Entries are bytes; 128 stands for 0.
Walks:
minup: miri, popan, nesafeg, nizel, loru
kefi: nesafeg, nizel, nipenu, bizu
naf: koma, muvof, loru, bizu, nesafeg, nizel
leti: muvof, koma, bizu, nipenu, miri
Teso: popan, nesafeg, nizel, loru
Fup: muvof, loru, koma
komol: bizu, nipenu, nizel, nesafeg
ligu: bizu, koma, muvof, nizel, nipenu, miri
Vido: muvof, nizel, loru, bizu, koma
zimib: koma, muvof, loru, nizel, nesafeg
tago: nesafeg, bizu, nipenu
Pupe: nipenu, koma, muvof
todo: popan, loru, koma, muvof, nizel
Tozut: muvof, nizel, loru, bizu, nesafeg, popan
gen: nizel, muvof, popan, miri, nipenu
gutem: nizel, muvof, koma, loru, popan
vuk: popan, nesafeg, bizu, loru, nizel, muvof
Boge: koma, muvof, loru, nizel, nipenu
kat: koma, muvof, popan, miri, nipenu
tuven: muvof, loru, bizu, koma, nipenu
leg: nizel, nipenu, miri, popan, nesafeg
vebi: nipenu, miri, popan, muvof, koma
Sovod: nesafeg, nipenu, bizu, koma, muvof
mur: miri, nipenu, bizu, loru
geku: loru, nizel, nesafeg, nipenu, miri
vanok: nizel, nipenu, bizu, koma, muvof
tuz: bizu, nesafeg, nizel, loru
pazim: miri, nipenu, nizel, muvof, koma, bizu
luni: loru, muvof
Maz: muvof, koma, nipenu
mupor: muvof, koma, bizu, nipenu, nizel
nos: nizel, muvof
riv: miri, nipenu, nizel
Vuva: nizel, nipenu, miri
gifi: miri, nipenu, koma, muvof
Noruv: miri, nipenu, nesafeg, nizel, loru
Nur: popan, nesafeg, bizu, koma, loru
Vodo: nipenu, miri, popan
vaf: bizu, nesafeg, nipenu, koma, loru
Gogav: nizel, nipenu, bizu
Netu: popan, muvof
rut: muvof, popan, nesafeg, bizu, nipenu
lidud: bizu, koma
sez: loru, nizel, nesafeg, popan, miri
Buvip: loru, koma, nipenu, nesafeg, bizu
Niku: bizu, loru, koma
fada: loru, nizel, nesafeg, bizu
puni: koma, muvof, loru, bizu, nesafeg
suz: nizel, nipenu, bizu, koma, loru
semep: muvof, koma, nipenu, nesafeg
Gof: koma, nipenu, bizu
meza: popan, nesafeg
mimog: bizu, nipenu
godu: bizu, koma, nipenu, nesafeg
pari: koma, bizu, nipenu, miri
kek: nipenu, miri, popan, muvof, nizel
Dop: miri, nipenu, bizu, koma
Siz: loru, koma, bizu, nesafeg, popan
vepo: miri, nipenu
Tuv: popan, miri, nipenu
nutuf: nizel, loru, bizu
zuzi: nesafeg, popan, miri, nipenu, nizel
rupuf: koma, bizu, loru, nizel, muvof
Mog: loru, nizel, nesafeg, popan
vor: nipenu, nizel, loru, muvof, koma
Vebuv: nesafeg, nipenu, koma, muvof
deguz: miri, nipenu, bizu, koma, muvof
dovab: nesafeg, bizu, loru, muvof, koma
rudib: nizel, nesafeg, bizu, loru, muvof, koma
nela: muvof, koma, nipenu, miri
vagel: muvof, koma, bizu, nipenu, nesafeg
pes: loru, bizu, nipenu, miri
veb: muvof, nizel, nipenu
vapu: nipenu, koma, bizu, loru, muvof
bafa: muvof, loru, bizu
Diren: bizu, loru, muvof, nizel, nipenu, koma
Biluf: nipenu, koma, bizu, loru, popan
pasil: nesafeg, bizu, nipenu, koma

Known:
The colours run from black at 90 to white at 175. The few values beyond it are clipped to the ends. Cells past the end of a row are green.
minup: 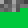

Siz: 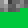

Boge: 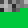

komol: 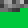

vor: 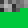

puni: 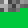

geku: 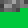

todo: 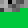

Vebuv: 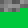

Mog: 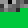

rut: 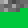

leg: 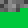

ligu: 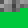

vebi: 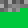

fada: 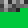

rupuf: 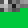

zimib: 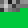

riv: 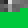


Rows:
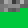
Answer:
Sovod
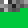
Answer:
bafa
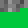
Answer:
kek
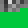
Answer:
Vodo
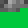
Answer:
Noruv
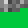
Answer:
dovab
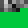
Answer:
nutuf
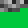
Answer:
tago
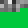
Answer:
pari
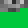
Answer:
pasil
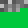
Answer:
gifi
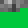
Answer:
pes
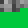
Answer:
vanok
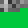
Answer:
naf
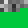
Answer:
tuven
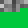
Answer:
leti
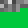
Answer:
deguz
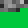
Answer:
kefi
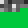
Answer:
meza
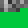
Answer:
rudib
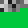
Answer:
Fup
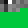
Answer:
vepo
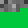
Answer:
zuzi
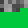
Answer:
veb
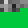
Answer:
Diren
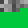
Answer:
mupor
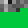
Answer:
Tozut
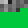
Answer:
vuk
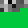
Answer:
luni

